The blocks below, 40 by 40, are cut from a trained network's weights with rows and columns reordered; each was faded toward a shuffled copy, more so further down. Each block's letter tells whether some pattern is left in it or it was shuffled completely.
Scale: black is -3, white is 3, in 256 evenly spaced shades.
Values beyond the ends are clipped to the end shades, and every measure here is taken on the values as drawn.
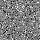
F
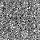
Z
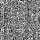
Z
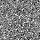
F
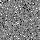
F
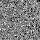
F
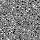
F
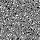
F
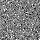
F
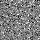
F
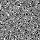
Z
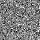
Z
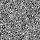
F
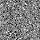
Z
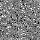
Z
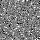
F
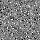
Z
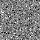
Z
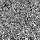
Z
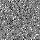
Z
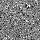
F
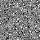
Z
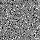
F
